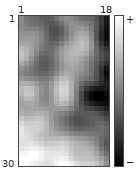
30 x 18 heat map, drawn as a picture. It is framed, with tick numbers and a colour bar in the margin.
The field climbs toward the bottom left. The ninth with the lowest average is the middle right. The bottom left is the ninth with the highest average. No lone cell stands out from its neighbours.
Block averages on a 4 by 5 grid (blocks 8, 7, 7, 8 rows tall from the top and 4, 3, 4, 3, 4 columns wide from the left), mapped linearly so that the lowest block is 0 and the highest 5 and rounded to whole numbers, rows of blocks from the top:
3 2 2 3 1 / 3 2 3 2 0 / 4 3 3 1 0 / 5 4 4 3 2
